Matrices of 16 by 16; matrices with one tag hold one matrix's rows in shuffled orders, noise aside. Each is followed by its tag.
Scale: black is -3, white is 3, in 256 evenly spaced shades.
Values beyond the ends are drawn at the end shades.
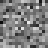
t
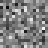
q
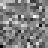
t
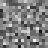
t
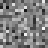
q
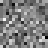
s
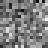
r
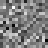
s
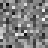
q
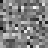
t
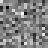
q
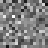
s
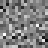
s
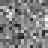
r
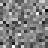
s
